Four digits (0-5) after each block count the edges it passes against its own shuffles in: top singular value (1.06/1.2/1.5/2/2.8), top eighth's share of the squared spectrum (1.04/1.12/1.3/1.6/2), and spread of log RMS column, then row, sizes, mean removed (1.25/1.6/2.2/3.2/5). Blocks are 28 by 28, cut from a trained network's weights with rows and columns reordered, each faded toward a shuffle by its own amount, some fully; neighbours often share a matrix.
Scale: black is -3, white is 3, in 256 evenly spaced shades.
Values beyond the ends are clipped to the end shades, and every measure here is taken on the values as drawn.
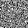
0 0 0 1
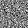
0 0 0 0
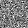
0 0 0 0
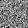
0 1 0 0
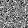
0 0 0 0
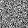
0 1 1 0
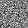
0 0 0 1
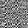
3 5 2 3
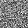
0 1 0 0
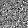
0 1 0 1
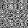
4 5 2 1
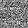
2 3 1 1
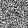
0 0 0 0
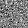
1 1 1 0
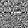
3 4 0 2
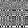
4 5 0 3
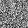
0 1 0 0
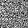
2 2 0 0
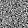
0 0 0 0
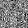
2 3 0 1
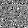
2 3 0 1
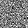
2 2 0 1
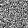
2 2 0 0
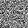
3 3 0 1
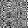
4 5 2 1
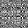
4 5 2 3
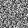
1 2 0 0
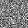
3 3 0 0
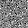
1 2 0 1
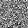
2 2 0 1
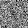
1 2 0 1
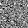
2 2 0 0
